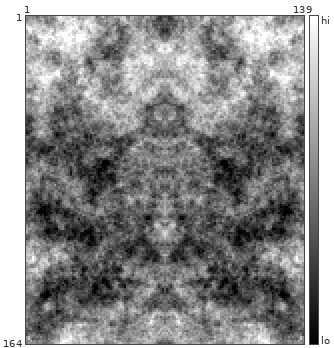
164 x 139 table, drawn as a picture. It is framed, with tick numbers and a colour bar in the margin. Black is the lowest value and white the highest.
Odd rows or columns: none. Histogram: bell-shaped. Mirror symmetry: left to right.
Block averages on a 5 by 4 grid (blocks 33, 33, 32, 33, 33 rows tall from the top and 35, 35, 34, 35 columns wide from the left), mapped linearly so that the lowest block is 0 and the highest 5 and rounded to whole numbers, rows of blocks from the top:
5 3 3 5 | 2 3 3 2 | 0 1 1 0 | 0 0 0 0 | 1 2 2 1
